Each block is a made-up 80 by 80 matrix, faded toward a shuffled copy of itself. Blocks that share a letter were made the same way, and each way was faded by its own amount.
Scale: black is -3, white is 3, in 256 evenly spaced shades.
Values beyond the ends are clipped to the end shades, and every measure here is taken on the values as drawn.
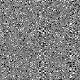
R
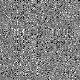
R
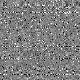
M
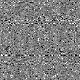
M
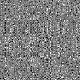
R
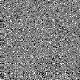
M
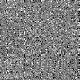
R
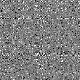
M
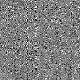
R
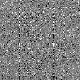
R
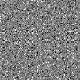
R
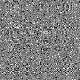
M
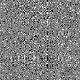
R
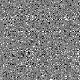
M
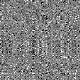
R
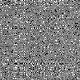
M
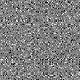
M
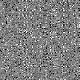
R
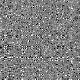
M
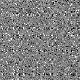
M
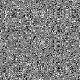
R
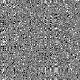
R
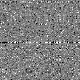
M
